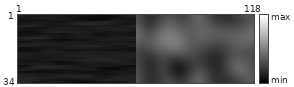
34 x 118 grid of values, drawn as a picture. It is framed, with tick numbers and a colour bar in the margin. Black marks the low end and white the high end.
It is made of 1 by 2 panels. Panel 1,1: very low, streaked across, faint in contrast. Panel 1,2: low, smooth.
